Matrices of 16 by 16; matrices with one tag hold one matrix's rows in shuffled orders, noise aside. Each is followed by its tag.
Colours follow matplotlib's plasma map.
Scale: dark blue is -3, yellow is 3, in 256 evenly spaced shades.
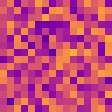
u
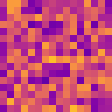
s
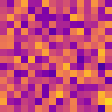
u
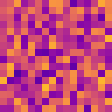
u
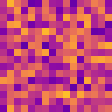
s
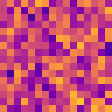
u
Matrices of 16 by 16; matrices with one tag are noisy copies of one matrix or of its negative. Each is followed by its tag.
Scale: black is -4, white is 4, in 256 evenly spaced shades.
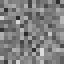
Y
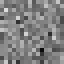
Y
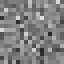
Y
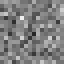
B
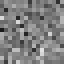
Y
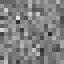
Y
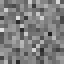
Y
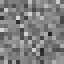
Y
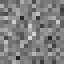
B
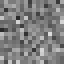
Y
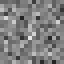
B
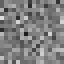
Y
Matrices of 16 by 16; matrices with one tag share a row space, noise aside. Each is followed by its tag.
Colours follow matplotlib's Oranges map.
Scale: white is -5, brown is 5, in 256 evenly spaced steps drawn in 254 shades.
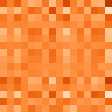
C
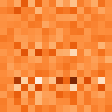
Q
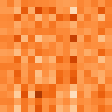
Q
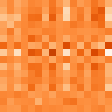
C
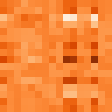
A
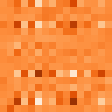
Q
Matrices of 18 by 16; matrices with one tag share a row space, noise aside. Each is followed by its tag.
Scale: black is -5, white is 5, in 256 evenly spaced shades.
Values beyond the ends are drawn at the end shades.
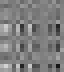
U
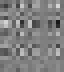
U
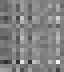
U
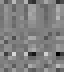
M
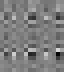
M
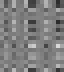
M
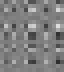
M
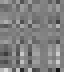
U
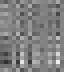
U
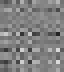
U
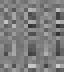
M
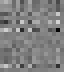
U
